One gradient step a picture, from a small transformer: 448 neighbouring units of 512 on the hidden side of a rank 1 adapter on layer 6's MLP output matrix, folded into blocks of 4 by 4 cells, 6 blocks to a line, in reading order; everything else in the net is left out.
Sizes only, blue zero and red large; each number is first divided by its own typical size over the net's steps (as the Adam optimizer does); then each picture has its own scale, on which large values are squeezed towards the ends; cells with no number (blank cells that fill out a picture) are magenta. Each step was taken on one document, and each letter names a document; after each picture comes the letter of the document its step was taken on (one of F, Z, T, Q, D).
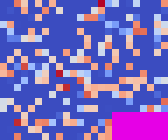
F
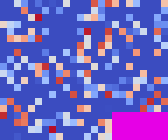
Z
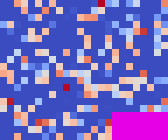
F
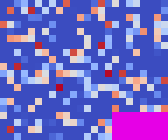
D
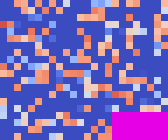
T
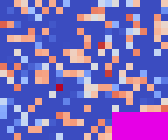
D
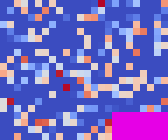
F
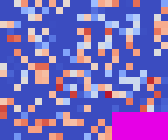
Z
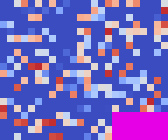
Z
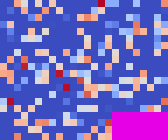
F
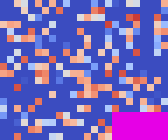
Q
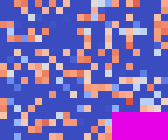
T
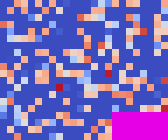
D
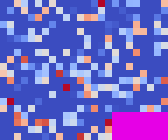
F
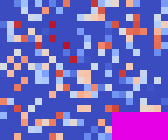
Q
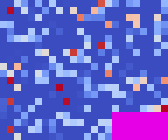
D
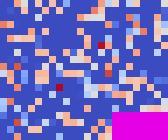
D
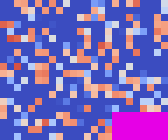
Z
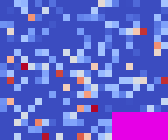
F
